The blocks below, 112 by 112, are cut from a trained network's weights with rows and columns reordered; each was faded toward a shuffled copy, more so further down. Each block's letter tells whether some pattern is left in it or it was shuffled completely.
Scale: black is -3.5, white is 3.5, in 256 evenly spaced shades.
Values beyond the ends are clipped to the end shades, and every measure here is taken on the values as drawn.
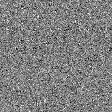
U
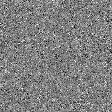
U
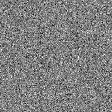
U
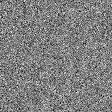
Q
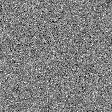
Q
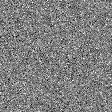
Q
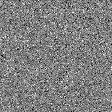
U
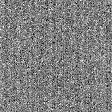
U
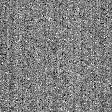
U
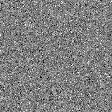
U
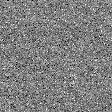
U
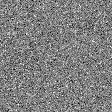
Q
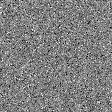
Q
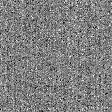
U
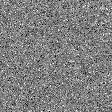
Q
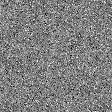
Q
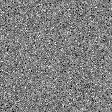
U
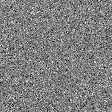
U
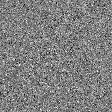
Q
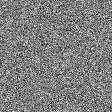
U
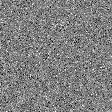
Q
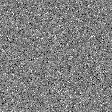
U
